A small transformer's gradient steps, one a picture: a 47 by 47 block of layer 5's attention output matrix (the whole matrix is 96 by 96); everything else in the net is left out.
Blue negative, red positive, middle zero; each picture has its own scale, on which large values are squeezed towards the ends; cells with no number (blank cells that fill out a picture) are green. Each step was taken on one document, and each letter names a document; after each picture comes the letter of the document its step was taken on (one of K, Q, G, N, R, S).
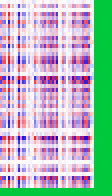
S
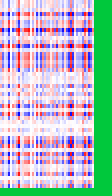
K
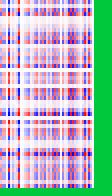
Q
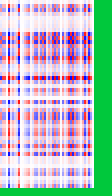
Q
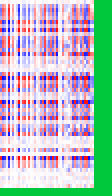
S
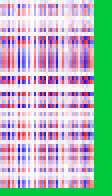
S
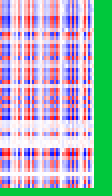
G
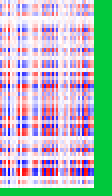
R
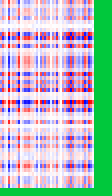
K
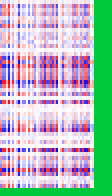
S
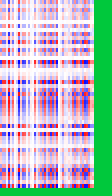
S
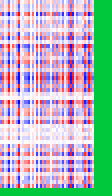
K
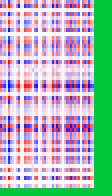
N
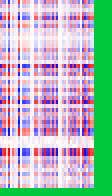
R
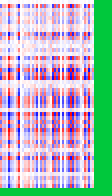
Q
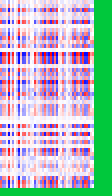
S
